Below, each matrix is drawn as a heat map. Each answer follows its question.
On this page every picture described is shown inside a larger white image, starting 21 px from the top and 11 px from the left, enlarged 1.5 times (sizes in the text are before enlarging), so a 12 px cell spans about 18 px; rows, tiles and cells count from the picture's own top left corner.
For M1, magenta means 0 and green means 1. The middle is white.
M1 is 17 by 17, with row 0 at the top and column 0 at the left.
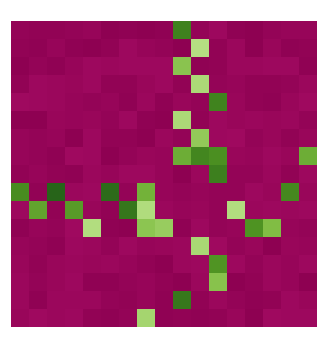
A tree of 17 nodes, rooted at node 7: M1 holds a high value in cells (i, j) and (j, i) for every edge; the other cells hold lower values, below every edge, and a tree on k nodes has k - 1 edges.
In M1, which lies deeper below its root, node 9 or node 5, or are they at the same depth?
node 5
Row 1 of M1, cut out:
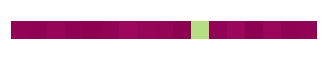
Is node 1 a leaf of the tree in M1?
yes
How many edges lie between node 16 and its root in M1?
1
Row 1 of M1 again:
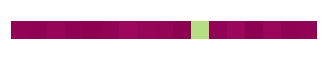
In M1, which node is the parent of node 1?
10
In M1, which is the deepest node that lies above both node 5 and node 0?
9
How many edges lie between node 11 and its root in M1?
1
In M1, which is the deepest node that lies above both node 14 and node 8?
11
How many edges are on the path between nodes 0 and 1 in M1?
4
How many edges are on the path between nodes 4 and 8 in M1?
2
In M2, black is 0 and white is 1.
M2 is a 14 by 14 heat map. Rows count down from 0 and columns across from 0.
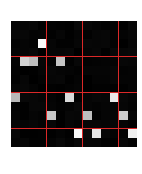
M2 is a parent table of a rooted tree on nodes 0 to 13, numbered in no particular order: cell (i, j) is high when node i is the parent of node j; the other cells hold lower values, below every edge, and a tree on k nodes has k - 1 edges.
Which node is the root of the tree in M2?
10
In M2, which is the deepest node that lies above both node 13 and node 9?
12
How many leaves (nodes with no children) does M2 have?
9
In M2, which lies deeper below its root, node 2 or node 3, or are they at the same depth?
node 3
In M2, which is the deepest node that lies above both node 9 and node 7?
12
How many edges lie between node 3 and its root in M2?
3
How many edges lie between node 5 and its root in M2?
2
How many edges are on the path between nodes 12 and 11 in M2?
3
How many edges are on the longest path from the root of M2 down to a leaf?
3
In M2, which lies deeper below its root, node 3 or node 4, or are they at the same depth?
node 3
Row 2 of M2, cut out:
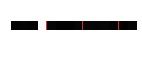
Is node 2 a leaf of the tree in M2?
no
